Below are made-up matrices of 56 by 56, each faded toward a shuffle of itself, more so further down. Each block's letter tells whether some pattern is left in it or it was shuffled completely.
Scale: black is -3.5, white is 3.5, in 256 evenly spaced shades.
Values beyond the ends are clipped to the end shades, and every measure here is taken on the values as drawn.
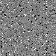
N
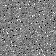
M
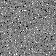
M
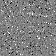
N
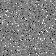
M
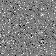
N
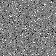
M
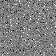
M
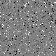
N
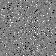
N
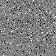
N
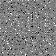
N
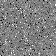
N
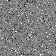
M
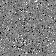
M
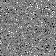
N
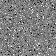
M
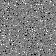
M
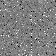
N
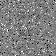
N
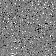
M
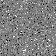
N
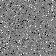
M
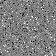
M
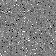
N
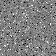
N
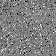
N
